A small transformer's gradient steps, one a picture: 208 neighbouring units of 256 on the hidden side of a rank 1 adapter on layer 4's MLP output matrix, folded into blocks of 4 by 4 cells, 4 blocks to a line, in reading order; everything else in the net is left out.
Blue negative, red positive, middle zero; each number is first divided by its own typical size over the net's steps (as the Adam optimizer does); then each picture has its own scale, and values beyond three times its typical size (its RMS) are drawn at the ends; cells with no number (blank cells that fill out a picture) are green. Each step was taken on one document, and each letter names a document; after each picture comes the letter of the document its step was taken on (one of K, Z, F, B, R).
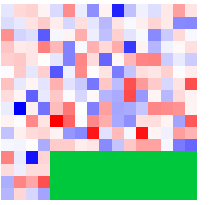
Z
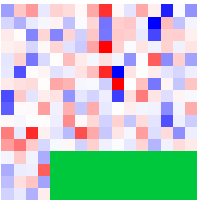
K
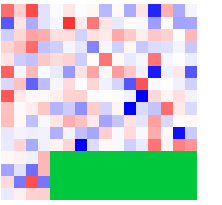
K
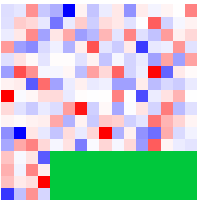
K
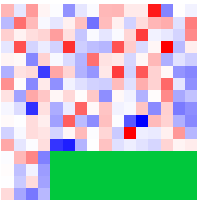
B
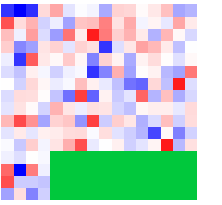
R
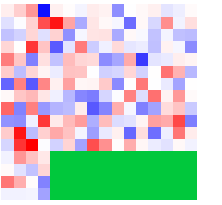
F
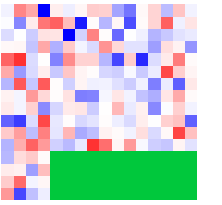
F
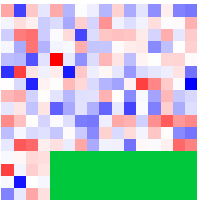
R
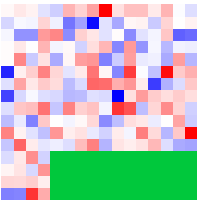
Z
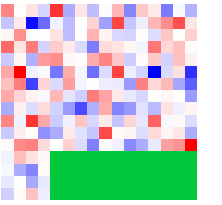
R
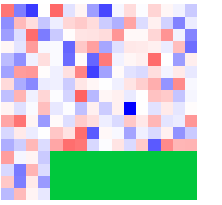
R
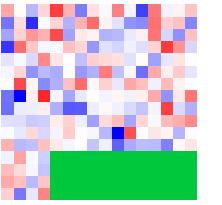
B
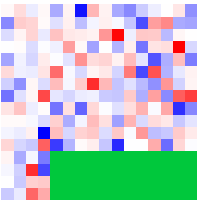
B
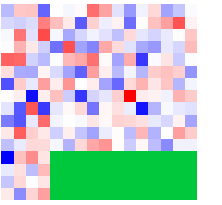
F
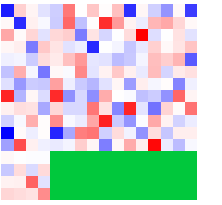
Z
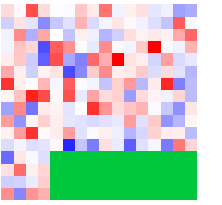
F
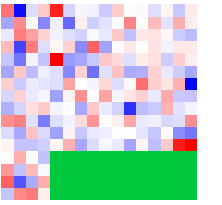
R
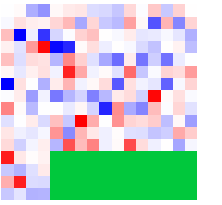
F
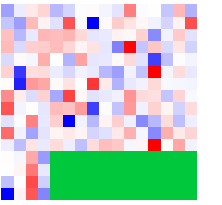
K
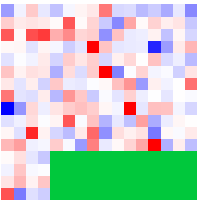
K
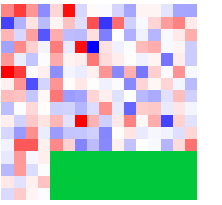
R
